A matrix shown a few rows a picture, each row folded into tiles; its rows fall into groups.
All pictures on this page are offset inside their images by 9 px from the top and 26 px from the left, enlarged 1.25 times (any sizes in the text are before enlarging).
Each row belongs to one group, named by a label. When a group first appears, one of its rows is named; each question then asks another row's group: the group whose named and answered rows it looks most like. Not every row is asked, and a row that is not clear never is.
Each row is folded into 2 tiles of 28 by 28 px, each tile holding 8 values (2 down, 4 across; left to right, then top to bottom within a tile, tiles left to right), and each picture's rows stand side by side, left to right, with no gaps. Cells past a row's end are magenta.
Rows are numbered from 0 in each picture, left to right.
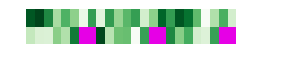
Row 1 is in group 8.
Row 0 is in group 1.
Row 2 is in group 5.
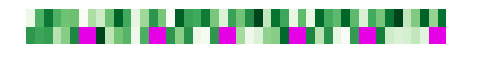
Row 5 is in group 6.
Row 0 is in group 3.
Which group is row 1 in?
5
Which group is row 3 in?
1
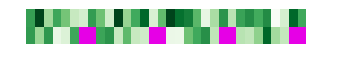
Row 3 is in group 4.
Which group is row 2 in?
4
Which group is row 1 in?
6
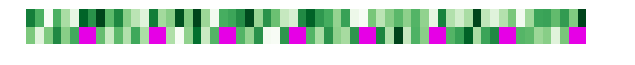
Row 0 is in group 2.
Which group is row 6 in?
3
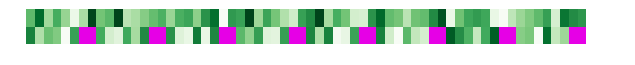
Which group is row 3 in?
8
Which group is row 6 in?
3
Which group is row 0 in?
8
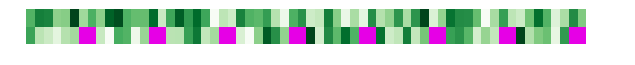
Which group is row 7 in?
5
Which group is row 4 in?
3
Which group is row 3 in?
4
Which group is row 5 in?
6
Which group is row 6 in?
5
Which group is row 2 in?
4
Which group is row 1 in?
4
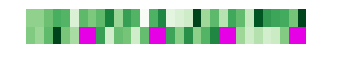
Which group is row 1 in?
8
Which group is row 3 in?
6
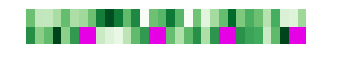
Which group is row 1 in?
1
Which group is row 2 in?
2
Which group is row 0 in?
2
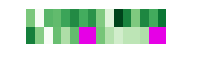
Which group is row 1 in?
6
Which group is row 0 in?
6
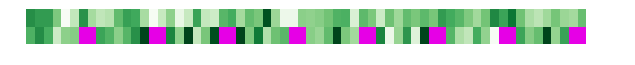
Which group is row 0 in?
5
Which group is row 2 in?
3
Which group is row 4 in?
4
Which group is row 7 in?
2
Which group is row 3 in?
3
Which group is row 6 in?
6
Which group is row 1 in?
3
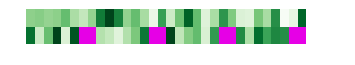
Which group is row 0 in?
2
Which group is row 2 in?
5
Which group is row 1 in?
1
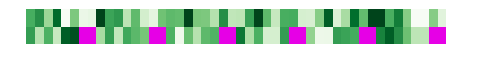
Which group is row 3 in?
5
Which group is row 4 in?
6
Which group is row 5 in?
5
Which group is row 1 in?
1
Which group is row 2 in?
5
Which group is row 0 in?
3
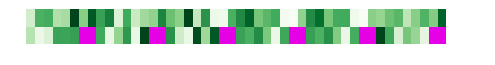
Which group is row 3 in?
8
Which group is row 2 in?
1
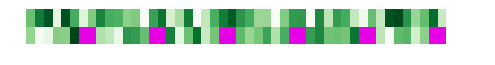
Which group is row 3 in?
2
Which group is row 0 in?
1
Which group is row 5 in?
4
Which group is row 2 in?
6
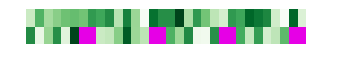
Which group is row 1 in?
4
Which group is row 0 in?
2
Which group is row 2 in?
8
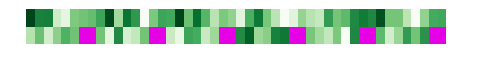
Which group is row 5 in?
2
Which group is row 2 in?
4
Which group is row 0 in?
1
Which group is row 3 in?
3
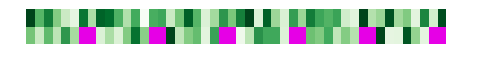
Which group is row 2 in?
5
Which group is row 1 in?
1
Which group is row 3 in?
4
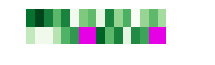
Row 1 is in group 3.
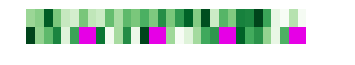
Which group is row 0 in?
5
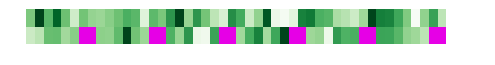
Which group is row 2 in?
8
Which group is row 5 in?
5
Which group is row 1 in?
4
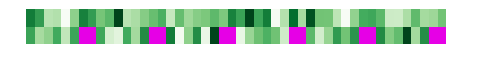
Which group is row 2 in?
2
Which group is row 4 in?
2
